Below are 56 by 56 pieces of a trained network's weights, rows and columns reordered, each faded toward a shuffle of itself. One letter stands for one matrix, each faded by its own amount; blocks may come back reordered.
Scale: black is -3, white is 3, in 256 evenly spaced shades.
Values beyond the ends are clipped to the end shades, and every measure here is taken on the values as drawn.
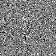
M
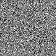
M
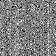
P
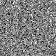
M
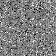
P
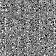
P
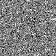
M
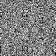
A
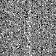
P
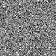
A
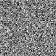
A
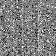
P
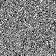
M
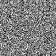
A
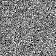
M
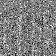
P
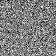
A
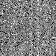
P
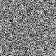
A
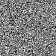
M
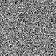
A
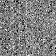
P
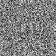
A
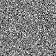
M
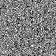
M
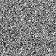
A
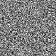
A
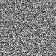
A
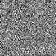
A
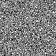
M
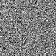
A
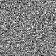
M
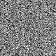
A
